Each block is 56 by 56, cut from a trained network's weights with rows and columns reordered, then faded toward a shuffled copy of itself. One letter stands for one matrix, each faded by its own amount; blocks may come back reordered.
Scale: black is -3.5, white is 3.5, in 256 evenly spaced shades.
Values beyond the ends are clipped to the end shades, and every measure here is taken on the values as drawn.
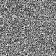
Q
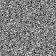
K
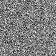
K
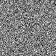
Q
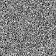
Q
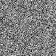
Q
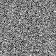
K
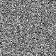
Q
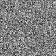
Q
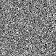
Q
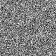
K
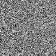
Q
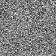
Q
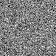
K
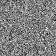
K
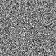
Q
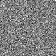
Q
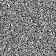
K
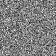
K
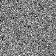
Q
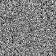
Q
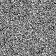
K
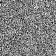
K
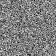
K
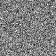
Q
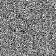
Q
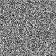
Q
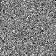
Q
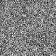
Q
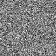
Q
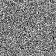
K
